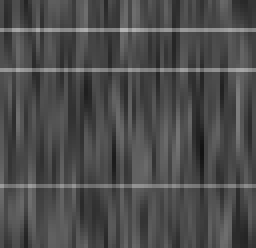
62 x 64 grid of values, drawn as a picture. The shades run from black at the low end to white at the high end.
Odd lines: rows 8, 18 and 47. Slope: none. Histogram: skewed, a long tail of high values. Average level on the scale: 30%.
